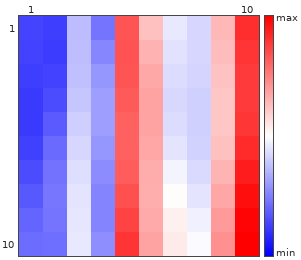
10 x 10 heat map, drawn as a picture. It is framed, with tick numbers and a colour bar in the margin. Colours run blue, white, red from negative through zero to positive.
Ninth with the highest average: bottom right. Grain: streaks running down. Slope: up to the right.
